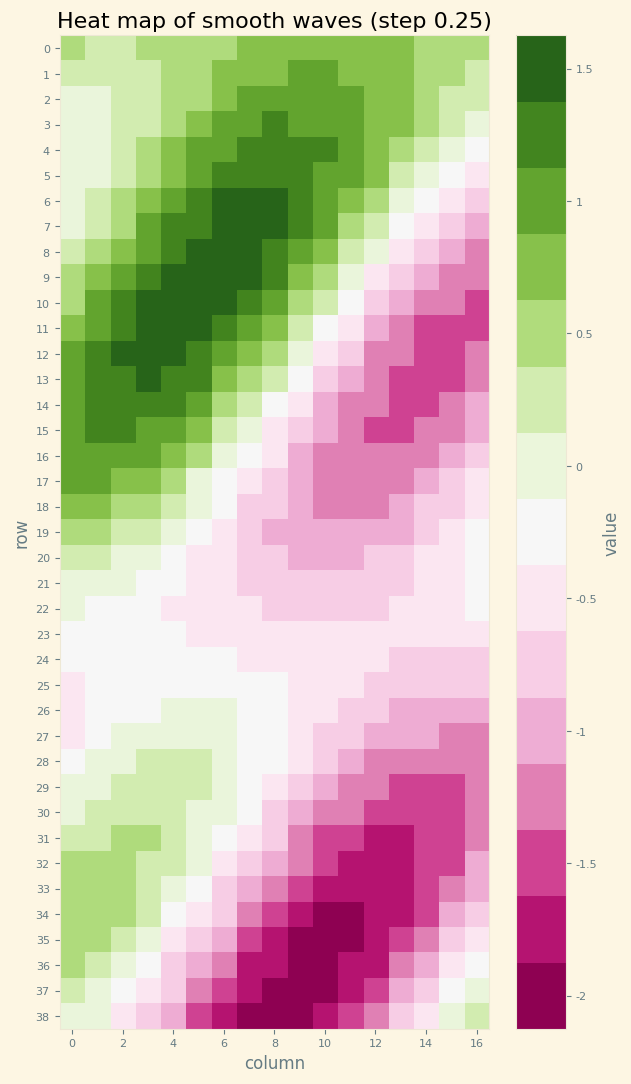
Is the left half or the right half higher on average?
left
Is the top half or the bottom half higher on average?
top
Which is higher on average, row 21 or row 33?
row 21
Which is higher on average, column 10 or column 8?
column 8
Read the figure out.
Title: Heat map of smooth waves (step 0.25)
x-axis: column, ticks 0 2 4 6 8 10 12 14 16
y-axis: row, ticks 0 1 2 3 4 5 6 7 8 9 10 11 12 13 14 15 16 17 18 19 20 21 22 23 24 25 26 27 28 29 30 31 32 33 34 35 36 37 38 (0 at the top)
Colour bar: value, ticks -2 -1.5 -1 -0.5 0 0.5 1 1.5
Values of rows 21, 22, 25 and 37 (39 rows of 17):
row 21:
0 0 0 -0.25 -0.25 -0.5 -0.5 -0.75 -0.75 -0.75 -0.75 -0.75 -0.75 -0.75 -0.5 -0.5 -0.25
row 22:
0 -0.25 -0.25 -0.25 -0.5 -0.5 -0.5 -0.5 -0.75 -0.75 -0.75 -0.75 -0.75 -0.5 -0.5 -0.5 -0.25
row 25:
-0.5 -0.25 -0.25 -0.25 -0.25 -0.25 -0.25 -0.25 -0.25 -0.5 -0.5 -0.5 -0.75 -0.75 -0.75 -0.75 -0.75
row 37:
0.25 0 -0.25 -0.5 -0.75 -1.25 -1.5 -1.75 -2 -2 -2 -1.75 -1.5 -1 -0.75 -0.25 0
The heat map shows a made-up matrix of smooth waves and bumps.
